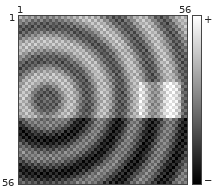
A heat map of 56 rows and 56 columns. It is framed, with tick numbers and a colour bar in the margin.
Neither half mirrors the other. In the middle right lies a patch that is higher than the rest. Rings spread out from the middle left. The top part is higher, up to a seam about 60% of the way down. The middle right is the ninth with the highest average.
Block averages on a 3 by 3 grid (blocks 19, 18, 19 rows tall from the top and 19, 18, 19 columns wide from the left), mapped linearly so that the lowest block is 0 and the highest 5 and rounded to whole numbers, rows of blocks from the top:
344 / 435 / 010
